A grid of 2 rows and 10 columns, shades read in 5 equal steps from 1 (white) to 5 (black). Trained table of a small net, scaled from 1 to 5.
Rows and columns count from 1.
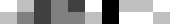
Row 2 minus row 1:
1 1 0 0 -1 1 0 -1 -1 1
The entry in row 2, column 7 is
5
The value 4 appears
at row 1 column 3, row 1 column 5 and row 2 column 3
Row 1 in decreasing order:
5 4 4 3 2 2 2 1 1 1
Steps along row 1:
up up down up down up down same down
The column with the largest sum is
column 7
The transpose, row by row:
1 2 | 2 3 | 4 4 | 3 3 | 4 3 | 1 2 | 5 5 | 2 1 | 2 1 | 1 2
